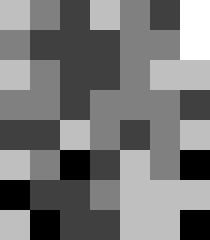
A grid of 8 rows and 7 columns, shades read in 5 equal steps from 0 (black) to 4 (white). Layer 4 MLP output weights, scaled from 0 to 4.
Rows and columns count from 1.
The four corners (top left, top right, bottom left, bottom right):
3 4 3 0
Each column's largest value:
3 2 3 3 3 3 4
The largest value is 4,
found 2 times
